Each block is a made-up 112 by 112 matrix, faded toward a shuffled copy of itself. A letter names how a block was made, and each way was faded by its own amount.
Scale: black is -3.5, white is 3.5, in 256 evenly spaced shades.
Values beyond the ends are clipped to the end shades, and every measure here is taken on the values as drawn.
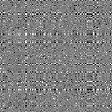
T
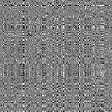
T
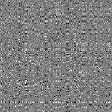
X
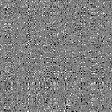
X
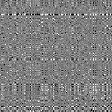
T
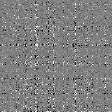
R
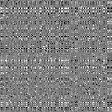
T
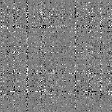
R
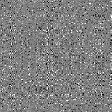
X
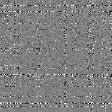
R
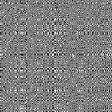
T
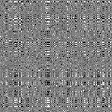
T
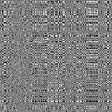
T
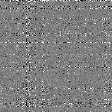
R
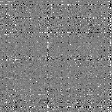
R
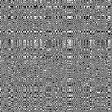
T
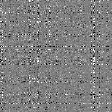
R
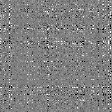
R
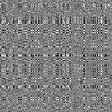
T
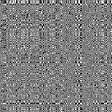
T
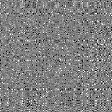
X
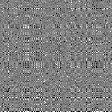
T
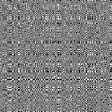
T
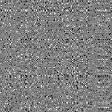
X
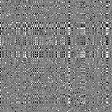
T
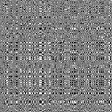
T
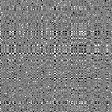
T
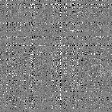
R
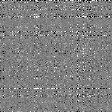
R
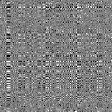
T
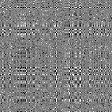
T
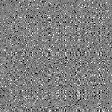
X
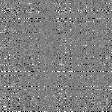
R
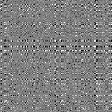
T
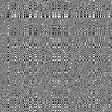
T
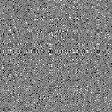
X
